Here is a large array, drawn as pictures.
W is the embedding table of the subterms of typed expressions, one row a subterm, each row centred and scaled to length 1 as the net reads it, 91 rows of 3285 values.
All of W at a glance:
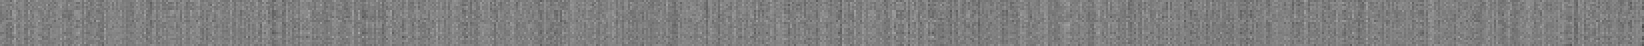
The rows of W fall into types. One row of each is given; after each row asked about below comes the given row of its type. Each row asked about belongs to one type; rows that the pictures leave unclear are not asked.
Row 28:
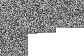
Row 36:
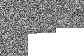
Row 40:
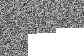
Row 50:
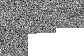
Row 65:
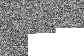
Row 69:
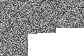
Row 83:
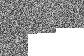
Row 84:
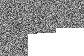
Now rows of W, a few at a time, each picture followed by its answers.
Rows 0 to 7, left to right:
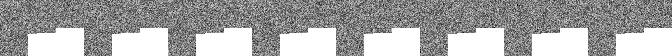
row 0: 65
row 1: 36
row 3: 28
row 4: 40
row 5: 83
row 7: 83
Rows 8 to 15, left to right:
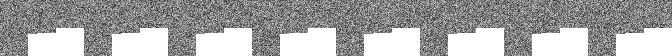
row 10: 36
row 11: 65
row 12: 83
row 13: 65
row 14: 40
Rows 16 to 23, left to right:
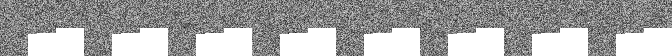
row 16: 36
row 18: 84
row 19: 84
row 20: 36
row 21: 83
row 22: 36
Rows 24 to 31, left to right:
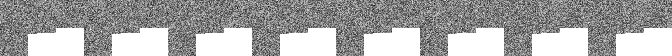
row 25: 40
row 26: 65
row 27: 36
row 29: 40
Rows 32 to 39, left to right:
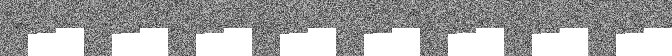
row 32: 84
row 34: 50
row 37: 40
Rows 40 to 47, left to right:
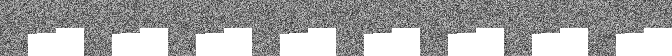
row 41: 40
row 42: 84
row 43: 83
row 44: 83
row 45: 28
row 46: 36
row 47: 65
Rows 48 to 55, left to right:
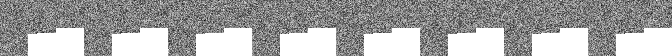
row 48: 83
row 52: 84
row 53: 28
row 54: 83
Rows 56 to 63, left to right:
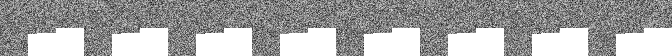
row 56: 40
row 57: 69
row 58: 69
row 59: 50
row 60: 28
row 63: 65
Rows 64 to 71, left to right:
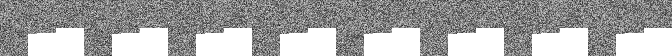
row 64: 50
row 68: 65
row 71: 36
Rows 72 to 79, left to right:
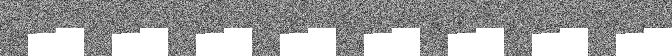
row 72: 65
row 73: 69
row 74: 69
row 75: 40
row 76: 40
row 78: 83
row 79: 69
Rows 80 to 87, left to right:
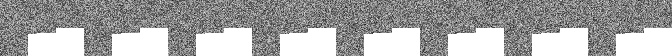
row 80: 36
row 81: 28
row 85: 84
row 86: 83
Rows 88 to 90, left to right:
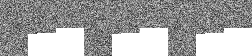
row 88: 84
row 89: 65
